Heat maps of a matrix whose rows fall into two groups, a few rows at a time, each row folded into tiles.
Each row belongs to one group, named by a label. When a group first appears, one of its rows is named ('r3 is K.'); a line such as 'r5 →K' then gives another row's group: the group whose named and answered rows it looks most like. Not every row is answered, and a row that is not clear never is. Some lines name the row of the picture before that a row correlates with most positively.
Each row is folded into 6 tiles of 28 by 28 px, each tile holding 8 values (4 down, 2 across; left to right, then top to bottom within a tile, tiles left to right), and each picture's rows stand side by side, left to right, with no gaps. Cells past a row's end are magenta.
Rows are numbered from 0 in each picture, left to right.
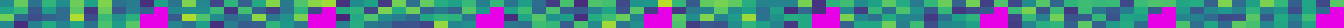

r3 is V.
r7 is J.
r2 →V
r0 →J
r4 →J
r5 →J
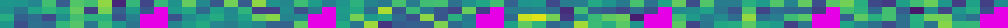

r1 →V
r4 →J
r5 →V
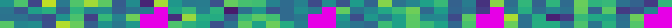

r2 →J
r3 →J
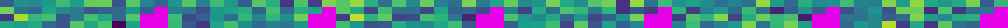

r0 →V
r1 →J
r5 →J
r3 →J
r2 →V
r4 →V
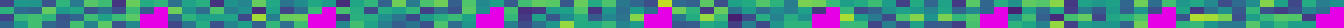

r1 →V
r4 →V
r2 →V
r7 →V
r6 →J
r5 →J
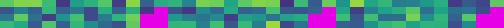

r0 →J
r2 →J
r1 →J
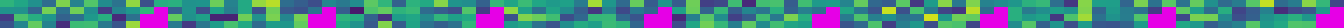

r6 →J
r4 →V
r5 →V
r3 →V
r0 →V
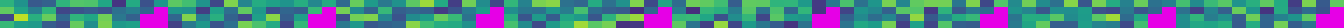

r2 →V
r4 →J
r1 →V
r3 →J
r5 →J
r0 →V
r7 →J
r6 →V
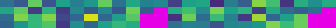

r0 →V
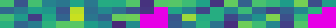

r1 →V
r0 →J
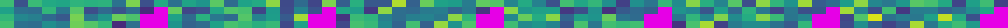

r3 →V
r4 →V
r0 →J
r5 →V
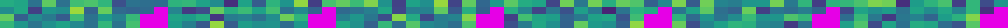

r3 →V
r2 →J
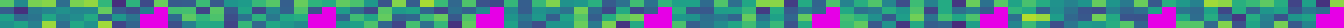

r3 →J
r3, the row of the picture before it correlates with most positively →4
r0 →J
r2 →V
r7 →J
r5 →J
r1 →V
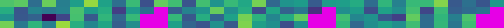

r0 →J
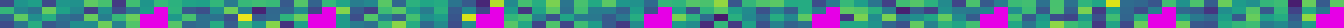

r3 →J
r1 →J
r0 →V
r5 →V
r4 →J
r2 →J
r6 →J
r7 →J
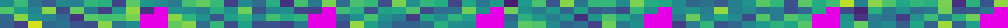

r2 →V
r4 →V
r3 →V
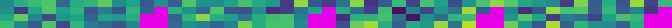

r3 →J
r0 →J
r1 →V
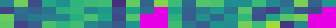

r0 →J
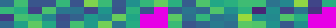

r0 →V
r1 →J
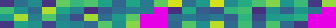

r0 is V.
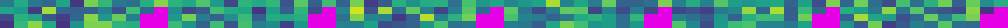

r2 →V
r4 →J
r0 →V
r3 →J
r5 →V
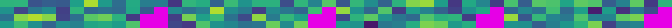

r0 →V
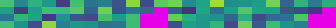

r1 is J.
